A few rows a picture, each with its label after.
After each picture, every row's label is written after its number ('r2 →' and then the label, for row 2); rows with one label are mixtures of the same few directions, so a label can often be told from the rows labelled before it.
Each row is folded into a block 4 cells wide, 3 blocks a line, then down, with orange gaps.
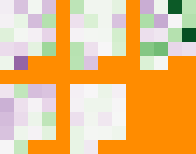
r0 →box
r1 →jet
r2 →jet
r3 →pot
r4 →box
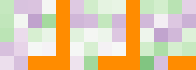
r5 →box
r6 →box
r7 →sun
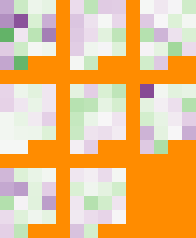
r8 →box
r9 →pot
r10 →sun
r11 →box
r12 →pot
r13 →jet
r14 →box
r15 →sun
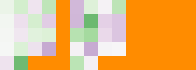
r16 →box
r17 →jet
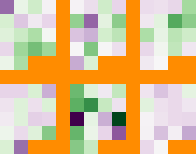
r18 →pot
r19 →jet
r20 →sun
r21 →box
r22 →box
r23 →sun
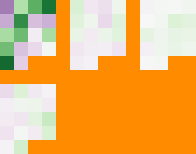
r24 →jet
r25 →box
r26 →sun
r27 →pot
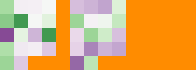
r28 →box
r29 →sun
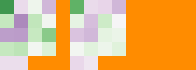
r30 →jet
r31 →jet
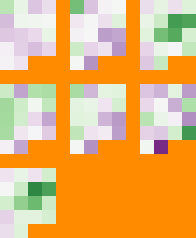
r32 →pot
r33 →pot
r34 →sun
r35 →pot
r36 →pot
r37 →box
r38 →sun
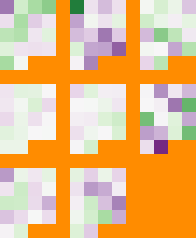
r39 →jet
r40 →pot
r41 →sun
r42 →box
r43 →pot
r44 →box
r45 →jet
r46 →pot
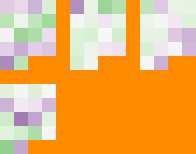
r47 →sun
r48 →jet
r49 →pot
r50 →sun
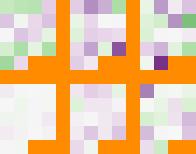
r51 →sun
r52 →sun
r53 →box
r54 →jet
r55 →sun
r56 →jet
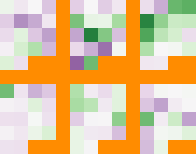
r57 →pot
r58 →sun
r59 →pot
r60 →jet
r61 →box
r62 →box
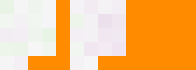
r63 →jet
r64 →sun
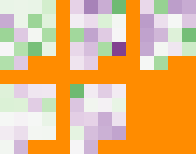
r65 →sun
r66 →sun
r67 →pot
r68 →box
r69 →pot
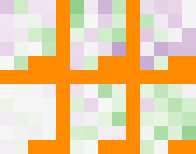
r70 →pot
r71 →box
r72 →sun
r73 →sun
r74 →jet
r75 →sun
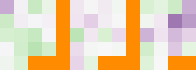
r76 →pot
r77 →box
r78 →sun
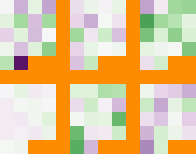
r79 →box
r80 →box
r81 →pot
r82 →pot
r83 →jet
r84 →jet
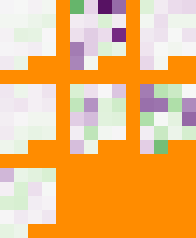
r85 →sun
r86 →jet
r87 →jet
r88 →pot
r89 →jet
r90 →box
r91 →jet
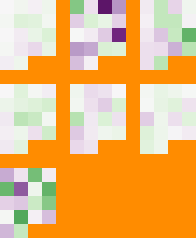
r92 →pot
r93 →jet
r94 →pot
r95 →sun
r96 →box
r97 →box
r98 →jet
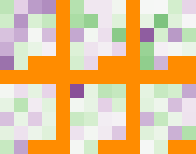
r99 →jet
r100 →box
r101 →box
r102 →box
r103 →jet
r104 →sun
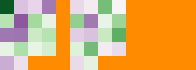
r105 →jet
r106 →jet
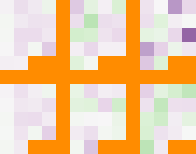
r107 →sun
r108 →jet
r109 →jet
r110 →sun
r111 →box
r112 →jet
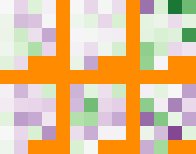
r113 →pot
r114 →box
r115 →jet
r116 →sun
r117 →jet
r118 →sun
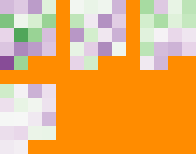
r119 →sun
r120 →sun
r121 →pot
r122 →jet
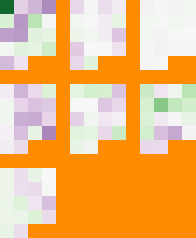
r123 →jet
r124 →jet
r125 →sun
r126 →sun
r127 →sun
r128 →pot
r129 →pot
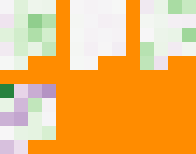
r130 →sun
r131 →sun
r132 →jet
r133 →jet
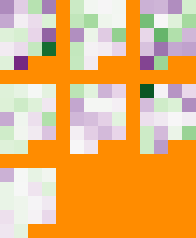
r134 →box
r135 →box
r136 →sun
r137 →box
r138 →pot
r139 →jet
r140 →jet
